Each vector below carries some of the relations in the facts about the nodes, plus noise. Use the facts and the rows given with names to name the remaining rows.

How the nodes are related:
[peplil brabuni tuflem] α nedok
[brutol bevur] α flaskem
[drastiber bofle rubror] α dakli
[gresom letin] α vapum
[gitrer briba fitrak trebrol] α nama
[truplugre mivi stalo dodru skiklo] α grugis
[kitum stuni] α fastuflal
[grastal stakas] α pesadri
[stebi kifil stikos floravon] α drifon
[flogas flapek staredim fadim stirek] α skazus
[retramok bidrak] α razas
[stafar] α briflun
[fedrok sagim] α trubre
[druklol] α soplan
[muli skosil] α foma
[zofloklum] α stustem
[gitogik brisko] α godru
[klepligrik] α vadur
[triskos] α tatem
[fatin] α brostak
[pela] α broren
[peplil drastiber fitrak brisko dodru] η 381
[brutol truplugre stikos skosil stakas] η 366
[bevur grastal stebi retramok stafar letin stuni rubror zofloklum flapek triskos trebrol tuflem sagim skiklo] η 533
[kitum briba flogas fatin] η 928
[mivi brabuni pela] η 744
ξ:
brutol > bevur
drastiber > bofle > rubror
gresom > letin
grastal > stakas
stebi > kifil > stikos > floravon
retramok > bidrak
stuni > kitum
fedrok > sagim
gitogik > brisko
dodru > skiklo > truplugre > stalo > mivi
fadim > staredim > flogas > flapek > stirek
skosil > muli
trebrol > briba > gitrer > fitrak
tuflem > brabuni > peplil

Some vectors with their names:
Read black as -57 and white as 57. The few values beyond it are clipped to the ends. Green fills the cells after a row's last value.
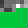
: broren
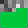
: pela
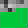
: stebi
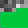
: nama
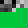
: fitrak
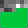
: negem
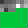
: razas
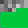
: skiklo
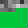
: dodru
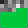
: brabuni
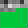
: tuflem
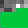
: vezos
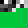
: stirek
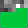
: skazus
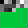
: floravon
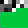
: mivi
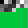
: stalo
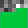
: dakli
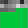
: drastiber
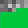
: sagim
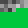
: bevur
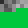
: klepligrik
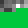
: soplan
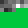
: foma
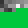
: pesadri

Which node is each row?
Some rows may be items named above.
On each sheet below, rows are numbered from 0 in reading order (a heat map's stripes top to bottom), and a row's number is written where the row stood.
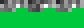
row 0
brabuni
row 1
flaskem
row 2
brabuni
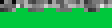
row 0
peplil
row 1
drastiber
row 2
fadim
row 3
foma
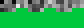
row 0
peplil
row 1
gitrer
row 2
briba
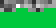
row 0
grugis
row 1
stebi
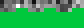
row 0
nedok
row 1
trebrol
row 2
gitrer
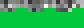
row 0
grastal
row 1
razas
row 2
rubror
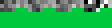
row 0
brisko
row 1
kifil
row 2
staredim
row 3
stirek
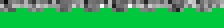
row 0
brutol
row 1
tuflem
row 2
bofle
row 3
nedok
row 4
trubre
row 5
retramok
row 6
stikos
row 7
fatin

